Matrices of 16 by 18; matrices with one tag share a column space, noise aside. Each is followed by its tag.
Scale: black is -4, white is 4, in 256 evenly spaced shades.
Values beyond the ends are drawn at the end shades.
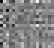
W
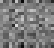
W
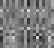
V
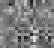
V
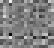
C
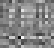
C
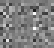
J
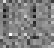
C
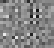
C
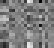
W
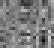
V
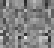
V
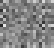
W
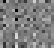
W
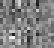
V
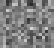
V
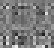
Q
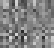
V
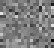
J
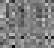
C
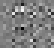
J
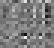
C
